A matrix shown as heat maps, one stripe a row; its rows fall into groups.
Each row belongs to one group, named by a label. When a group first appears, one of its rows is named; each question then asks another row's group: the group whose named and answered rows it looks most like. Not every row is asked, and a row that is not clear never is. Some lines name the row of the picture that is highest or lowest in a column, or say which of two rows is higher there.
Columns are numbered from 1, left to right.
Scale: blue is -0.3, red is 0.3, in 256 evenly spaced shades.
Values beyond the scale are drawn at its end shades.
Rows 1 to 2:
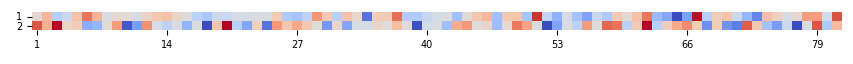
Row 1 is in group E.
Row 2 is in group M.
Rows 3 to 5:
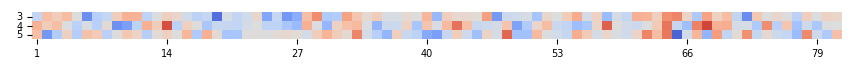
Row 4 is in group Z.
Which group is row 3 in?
Z
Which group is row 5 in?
E
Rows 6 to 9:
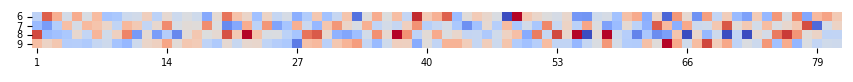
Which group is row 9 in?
Z
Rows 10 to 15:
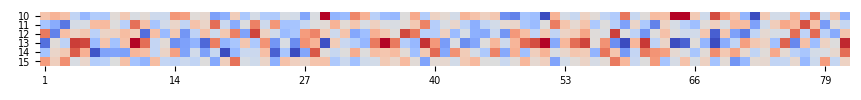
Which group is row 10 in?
Z
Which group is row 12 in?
M
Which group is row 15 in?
M
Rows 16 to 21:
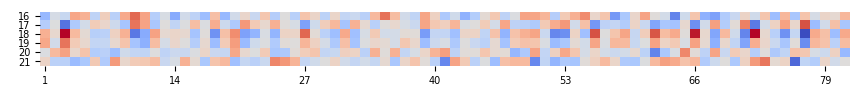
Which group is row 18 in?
M
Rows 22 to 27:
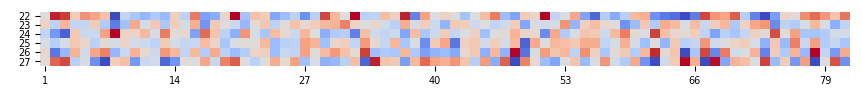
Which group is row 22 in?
E
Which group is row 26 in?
E
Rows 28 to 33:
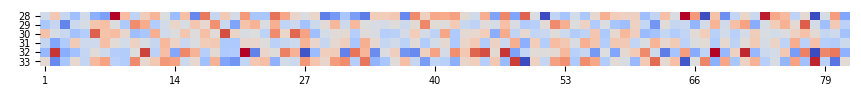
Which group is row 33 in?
E
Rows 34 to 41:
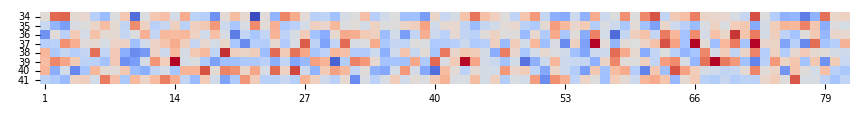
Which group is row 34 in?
M
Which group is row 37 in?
M
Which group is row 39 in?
Z
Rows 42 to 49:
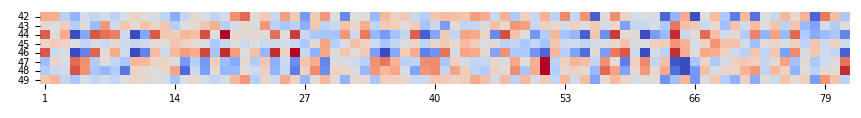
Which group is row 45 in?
Z
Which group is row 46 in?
Z
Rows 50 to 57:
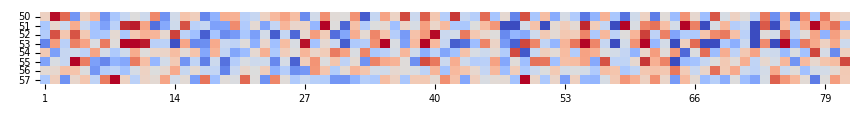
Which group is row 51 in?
Z
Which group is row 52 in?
Z
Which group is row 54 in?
E
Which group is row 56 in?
Z
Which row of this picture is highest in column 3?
50
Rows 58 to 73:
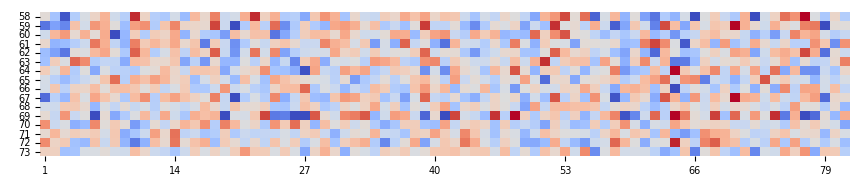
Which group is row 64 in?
Z
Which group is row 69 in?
Z
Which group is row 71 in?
Z
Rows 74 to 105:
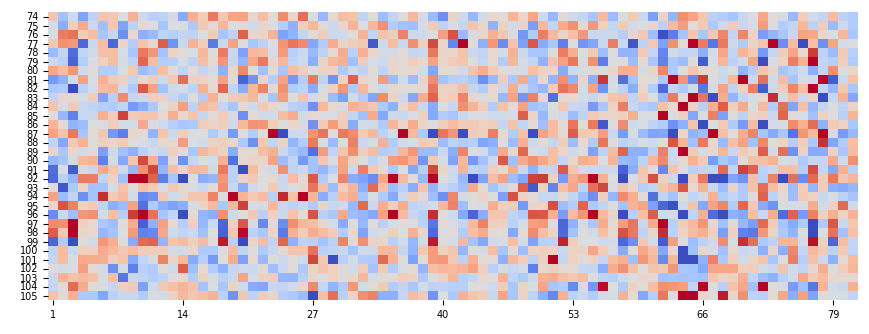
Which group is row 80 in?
M
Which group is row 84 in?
Z
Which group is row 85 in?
E
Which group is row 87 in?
E
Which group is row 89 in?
Z
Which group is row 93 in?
E
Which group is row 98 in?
M
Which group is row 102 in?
Z
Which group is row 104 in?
M
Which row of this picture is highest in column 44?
97
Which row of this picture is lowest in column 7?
77
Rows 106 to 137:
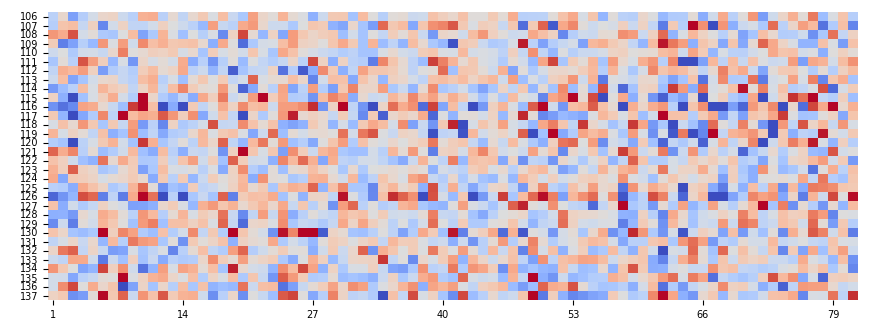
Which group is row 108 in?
M
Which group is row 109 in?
E
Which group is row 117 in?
E
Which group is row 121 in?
M
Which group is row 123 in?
M
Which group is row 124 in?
M
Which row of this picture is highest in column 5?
126
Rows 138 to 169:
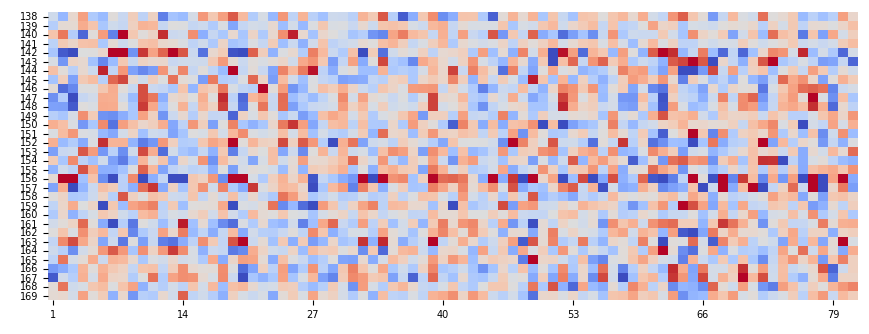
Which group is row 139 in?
Z
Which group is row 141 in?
Z
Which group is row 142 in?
E
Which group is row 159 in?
Z
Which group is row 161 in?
Z
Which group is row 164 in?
E
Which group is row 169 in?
Z
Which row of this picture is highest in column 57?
156
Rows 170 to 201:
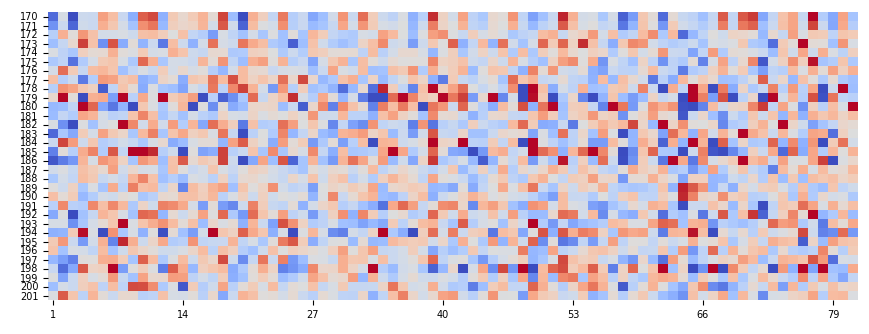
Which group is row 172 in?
Z
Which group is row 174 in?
E
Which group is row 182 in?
E
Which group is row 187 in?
E
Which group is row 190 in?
Z
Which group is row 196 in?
E
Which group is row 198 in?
E
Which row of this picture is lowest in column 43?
185
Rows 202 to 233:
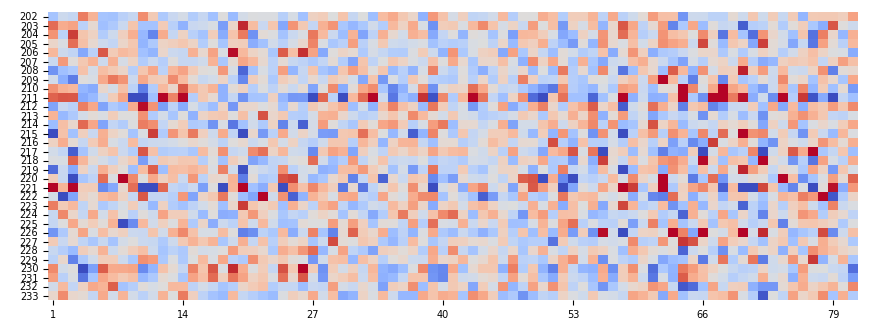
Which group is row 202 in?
Z
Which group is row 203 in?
M
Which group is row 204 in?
M
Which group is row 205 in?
M
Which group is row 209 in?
E
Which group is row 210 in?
Z
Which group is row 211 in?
Z
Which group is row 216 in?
E
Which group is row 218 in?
M
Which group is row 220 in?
E
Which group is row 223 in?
M
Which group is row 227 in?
Z
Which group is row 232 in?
E
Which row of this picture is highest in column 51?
216
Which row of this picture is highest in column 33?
211
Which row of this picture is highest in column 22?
222
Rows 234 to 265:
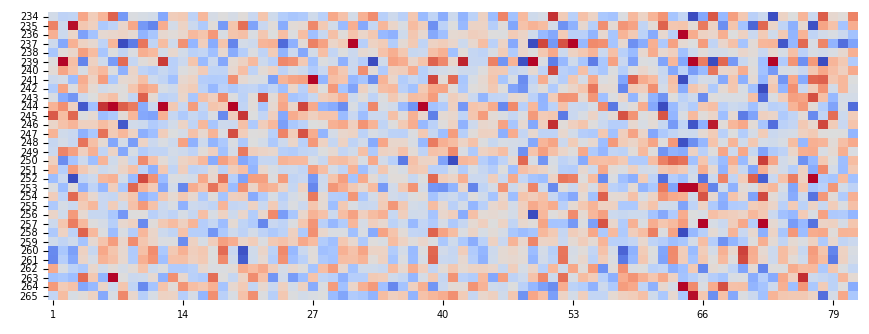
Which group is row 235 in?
M
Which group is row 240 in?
E
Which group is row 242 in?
Z
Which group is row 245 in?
M
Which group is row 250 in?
E
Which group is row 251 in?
M
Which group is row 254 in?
M
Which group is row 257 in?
M
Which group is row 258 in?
Z
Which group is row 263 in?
E
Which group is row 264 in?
Z
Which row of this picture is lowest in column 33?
239
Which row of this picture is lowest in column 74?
237
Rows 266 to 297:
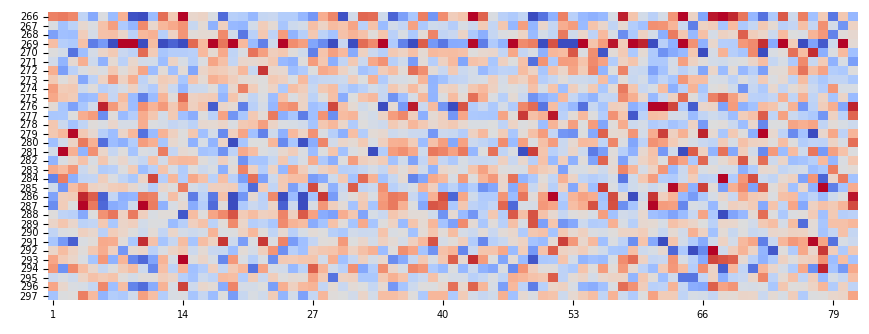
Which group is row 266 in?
Z
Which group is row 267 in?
E
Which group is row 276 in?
E
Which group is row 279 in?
M
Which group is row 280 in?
Z
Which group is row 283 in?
M
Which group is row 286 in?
Z
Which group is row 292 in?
E
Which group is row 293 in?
Z
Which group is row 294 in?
M
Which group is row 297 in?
Z
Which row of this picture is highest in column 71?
284
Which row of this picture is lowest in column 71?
294
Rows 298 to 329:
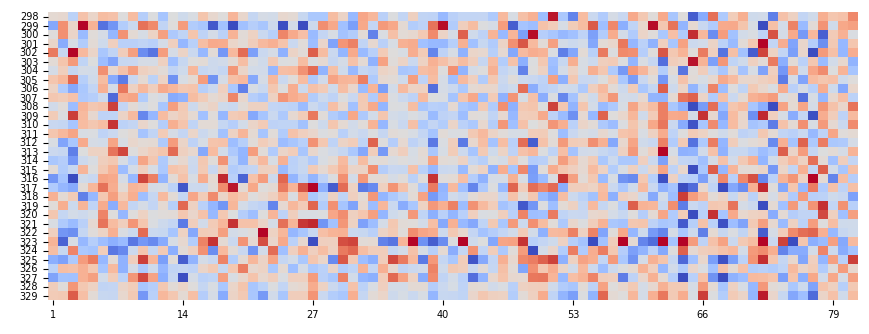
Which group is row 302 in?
M
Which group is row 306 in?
E
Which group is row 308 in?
E
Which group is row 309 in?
M
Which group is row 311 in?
M
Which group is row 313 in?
E
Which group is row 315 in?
E
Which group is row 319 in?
Z
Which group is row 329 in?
M
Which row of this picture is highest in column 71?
316
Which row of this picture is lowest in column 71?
302
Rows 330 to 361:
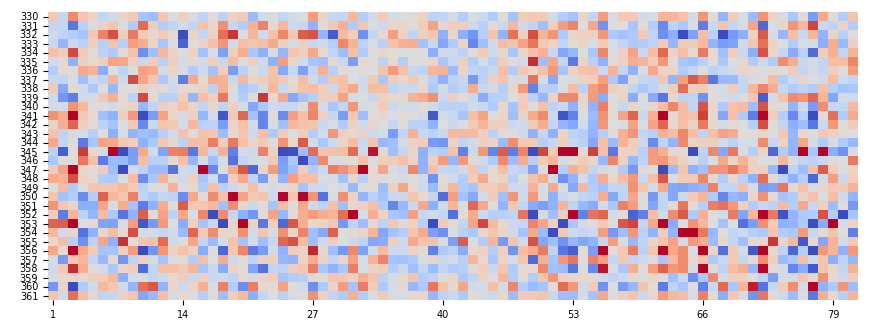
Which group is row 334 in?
M
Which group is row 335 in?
E
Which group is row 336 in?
Z
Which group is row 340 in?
M
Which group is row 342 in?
M
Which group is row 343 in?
Z
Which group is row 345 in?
E
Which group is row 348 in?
M
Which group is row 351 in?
Z
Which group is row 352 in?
E
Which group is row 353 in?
M
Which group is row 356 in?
M
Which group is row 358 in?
M
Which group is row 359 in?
E
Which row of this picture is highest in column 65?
354
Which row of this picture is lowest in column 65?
345
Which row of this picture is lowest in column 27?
360
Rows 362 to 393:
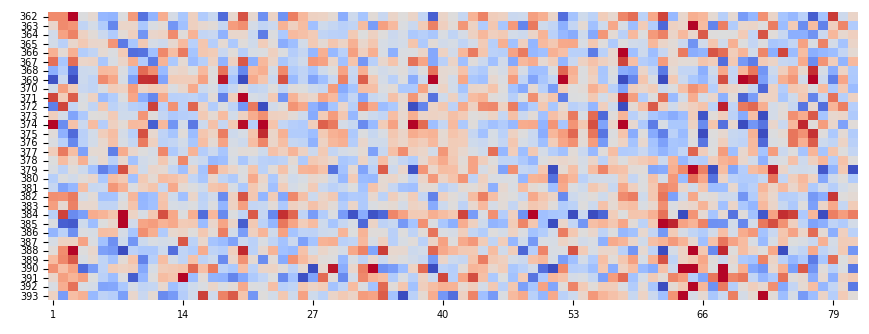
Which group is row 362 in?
M
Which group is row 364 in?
M
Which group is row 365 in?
E
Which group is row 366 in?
Z
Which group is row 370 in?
Z
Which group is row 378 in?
Z
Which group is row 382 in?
M
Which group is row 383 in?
M
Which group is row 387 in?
Z
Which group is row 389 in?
M
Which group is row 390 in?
Z
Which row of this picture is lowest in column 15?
374
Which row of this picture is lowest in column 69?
384
